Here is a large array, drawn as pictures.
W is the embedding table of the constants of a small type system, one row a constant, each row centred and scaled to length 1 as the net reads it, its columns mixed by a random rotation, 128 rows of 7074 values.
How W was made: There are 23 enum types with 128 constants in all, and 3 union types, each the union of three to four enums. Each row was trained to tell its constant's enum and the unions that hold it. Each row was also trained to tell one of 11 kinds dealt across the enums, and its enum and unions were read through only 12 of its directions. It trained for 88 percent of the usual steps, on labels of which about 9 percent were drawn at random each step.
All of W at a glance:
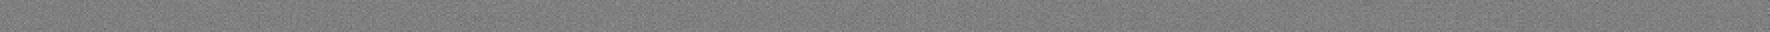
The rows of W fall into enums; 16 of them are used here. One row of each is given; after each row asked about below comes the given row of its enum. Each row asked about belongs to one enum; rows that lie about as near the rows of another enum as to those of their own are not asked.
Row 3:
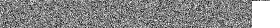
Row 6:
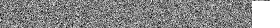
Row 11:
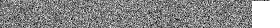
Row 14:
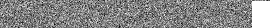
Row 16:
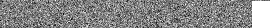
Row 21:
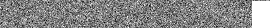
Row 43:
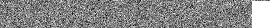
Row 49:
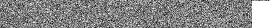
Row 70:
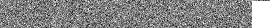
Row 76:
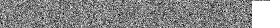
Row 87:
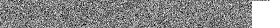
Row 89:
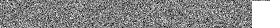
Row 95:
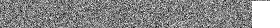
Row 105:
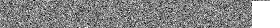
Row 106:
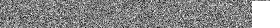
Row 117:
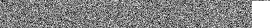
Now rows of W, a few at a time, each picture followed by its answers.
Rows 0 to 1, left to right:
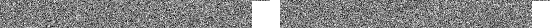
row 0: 89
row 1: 87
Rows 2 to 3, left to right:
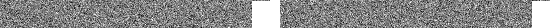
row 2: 3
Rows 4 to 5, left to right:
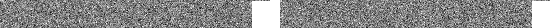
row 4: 14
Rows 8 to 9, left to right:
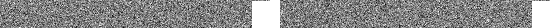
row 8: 3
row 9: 117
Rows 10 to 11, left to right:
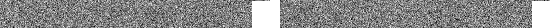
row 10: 95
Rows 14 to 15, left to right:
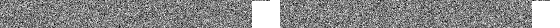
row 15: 14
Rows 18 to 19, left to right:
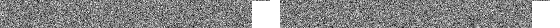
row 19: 89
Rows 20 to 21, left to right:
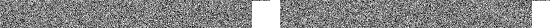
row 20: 3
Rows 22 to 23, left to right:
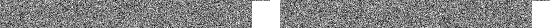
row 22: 76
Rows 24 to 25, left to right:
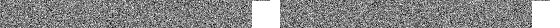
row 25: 106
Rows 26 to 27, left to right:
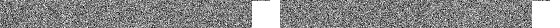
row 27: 43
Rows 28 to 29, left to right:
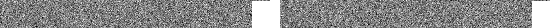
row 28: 11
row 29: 43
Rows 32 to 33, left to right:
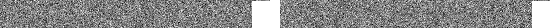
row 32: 106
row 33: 95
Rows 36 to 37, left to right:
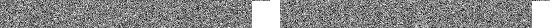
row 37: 6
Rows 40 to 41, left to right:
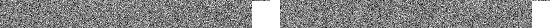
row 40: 11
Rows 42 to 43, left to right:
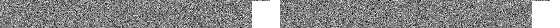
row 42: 95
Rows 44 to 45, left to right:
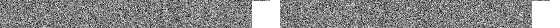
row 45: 43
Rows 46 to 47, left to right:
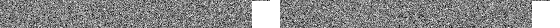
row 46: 11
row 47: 3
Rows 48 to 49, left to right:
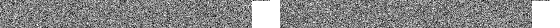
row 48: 14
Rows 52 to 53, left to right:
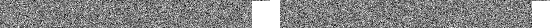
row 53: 106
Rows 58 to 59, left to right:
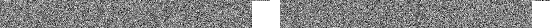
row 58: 105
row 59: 43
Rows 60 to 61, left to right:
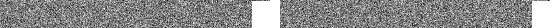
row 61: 117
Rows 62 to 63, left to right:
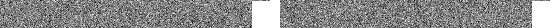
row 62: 6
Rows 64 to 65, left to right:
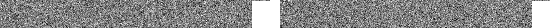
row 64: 49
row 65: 117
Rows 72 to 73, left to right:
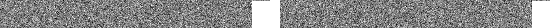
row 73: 49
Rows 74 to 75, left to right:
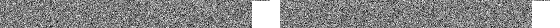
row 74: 89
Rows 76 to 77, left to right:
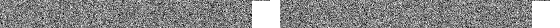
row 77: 11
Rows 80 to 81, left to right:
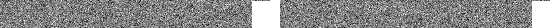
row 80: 43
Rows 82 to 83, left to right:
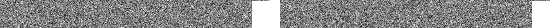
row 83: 89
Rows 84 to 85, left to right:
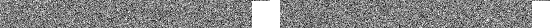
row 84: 95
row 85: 117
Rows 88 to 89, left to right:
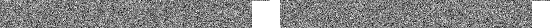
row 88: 105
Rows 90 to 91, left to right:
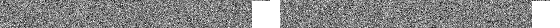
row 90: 106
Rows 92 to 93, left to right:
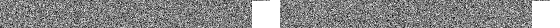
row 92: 49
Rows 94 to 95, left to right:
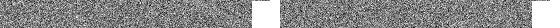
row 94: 21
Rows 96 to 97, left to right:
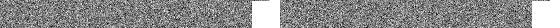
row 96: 89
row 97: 14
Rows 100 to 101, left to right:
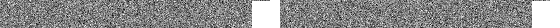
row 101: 6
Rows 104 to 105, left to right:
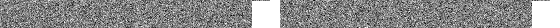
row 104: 6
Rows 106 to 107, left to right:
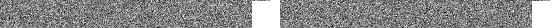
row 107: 89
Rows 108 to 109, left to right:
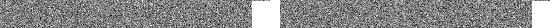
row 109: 117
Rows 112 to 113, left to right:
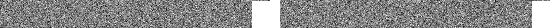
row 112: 117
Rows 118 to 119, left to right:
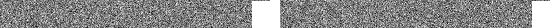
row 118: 11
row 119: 11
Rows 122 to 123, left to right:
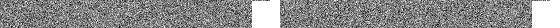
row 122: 14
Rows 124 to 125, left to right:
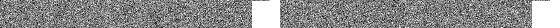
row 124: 95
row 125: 21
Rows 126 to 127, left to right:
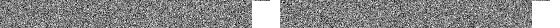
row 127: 21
